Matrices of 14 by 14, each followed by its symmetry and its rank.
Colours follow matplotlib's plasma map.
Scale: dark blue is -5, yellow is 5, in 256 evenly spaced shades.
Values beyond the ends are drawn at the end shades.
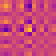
symmetric, rank one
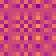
symmetric, rank one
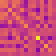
symmetric, rank three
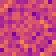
symmetric, full rank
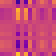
neither, rank one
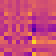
neither, rank two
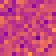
symmetric, full rank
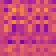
neither, rank two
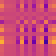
neither, rank one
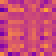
neither, rank two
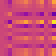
neither, rank one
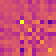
symmetric, rank three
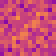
symmetric, full rank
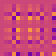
symmetric, rank one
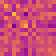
symmetric, rank three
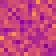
symmetric, full rank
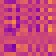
neither, rank two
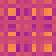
symmetric, rank one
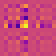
symmetric, rank one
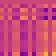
neither, rank one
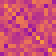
symmetric, full rank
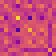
symmetric, rank three
